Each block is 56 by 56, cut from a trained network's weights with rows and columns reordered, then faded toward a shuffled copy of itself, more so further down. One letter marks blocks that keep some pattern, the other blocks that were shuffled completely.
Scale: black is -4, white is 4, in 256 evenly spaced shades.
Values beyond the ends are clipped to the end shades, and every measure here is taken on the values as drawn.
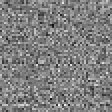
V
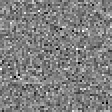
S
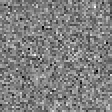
S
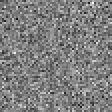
V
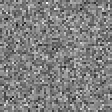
S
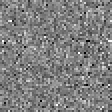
V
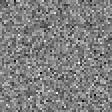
S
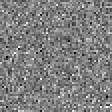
V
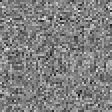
V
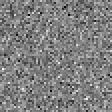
S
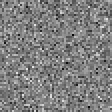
S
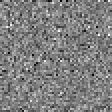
V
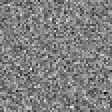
V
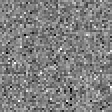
V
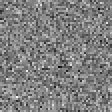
V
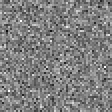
S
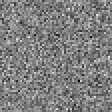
S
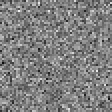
S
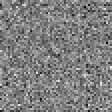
V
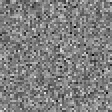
V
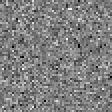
V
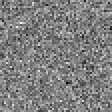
S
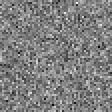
V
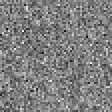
S
